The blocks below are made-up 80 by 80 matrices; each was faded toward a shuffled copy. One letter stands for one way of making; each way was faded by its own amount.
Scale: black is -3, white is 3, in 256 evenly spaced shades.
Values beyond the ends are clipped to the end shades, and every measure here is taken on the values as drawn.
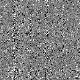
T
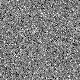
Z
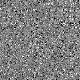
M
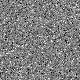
Z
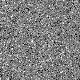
Z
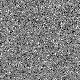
Z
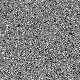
Z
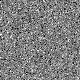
Z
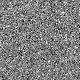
Z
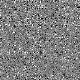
T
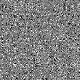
M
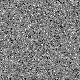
Z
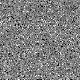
M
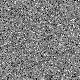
Z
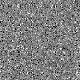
M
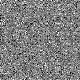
M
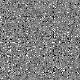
T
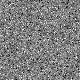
Z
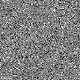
M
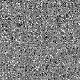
M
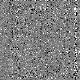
T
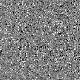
M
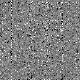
T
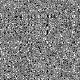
M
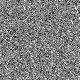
Z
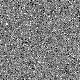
Z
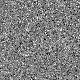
Z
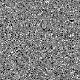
M
